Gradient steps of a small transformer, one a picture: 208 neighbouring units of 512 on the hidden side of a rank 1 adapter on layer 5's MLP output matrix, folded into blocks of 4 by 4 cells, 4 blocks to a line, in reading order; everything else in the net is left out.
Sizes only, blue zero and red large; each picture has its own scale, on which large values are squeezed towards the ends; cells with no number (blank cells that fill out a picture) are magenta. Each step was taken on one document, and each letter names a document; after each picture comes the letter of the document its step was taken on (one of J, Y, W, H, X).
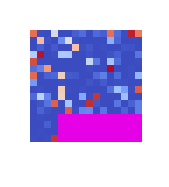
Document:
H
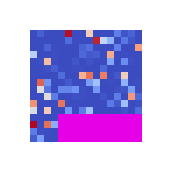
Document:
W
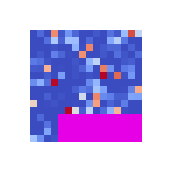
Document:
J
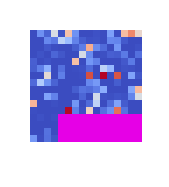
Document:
J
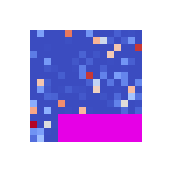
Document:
W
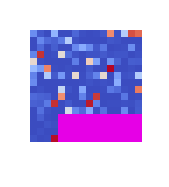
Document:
H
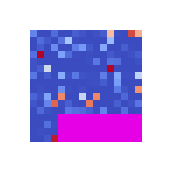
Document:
H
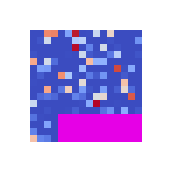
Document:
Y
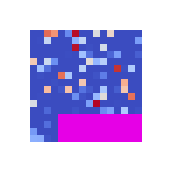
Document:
Y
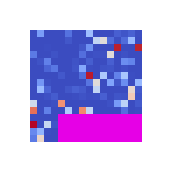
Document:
W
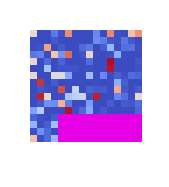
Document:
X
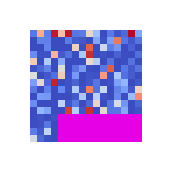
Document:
J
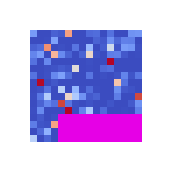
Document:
X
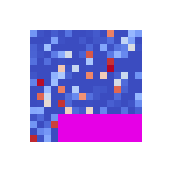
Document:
X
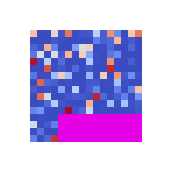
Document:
X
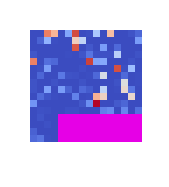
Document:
Y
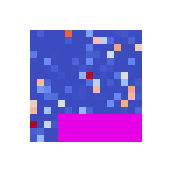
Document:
W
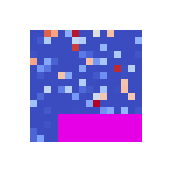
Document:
Y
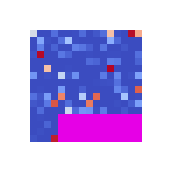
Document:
H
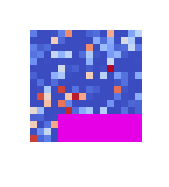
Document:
X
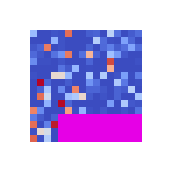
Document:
X
